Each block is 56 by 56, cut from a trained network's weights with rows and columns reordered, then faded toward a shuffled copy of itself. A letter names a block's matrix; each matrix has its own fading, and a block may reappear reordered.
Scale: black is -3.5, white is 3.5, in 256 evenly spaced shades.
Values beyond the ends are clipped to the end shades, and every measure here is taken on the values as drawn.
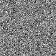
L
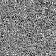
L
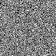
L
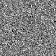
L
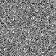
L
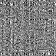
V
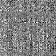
V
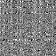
V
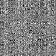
V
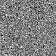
L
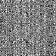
V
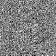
L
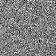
L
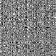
V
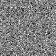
L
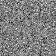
L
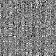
V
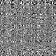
V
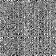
V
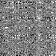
V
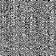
V
